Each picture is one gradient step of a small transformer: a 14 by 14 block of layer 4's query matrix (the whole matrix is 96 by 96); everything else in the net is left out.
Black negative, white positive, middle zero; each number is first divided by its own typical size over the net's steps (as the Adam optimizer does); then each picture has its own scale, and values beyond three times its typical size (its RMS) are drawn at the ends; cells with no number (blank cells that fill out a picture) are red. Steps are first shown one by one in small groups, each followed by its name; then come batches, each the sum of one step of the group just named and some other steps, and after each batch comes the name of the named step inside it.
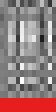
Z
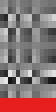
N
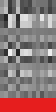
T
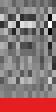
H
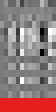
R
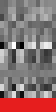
N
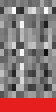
Z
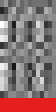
T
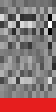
H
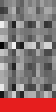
N
